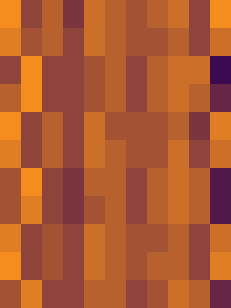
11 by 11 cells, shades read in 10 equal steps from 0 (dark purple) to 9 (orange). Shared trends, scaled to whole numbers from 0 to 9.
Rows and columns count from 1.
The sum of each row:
66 63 56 59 62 63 57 55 61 64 57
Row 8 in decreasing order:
8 7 6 6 6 5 5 4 4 3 1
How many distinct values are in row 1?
6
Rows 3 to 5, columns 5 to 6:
5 6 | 5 6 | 7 5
